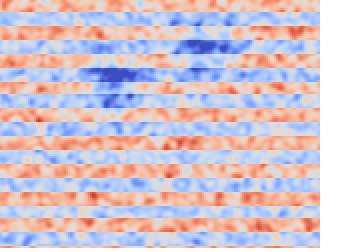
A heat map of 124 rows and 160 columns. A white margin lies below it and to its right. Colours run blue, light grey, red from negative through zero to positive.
Average level on the scale: 50%. Dips: two. Lone odd cells: none. Stripes: horizontal, repeating 9 times. Ninth with the lowest average: top middle.
